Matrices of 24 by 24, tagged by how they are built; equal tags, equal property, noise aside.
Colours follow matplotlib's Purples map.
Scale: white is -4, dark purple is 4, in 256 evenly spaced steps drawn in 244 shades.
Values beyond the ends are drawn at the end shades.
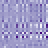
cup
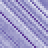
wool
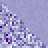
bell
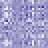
cup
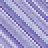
wool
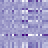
cup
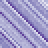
wool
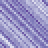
wool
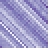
wool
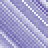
wool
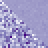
bell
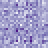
cup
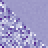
bell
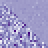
bell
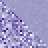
bell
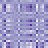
cup
